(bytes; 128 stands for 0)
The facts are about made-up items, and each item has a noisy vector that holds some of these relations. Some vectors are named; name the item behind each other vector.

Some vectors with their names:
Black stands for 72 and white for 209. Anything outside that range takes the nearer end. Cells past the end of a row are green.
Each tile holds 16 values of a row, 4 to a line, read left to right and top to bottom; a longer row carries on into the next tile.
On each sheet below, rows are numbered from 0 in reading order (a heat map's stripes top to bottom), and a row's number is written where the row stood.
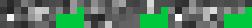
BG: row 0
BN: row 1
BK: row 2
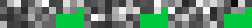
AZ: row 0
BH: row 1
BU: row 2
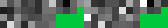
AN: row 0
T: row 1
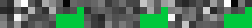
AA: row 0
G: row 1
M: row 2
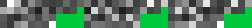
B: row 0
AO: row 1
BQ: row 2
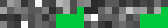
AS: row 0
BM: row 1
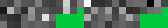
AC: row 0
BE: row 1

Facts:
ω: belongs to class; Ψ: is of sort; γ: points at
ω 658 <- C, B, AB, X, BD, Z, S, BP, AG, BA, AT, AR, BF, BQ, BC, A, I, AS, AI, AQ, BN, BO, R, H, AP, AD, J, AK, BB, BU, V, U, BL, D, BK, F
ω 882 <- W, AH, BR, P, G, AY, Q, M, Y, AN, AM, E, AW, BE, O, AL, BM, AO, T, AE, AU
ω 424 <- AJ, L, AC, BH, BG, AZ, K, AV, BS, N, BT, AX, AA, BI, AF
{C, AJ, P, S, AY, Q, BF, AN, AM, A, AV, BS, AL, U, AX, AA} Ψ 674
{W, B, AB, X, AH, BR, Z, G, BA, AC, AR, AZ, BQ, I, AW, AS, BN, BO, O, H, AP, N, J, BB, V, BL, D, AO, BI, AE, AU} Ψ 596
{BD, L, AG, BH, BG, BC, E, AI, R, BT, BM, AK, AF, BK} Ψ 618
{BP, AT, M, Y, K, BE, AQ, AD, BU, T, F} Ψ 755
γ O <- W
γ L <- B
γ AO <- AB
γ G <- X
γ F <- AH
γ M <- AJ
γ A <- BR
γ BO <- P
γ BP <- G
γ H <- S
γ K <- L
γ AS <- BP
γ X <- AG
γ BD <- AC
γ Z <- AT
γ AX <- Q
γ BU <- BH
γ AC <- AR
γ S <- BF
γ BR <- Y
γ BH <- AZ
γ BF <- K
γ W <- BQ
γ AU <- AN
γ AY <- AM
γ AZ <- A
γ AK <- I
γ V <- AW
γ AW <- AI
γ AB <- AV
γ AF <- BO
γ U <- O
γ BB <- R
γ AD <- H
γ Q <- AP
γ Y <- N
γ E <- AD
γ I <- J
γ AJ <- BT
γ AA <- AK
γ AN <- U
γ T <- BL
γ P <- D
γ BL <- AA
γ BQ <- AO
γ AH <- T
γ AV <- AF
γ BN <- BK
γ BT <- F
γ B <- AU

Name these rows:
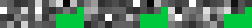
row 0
BP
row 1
K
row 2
AK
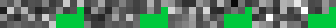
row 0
W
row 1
BI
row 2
AQ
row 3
A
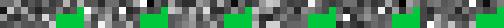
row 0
O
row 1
F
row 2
AT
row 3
BL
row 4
L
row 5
U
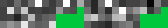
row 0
BO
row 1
BT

